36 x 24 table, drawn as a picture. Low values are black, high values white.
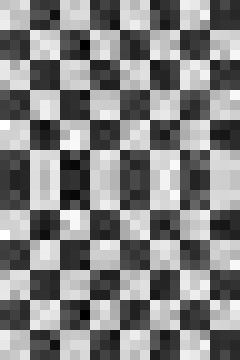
A checkerboard runs through the table. The top and bottom halves mirror each other. The histogram has two humps.
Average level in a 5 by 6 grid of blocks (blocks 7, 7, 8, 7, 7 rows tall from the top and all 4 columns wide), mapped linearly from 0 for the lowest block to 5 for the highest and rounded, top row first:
3 2 0 3 2 1 / 3 1 0 2 2 1 / 0 2 4 0 3 5 / 3 1 0 2 2 1 / 3 2 0 3 2 1
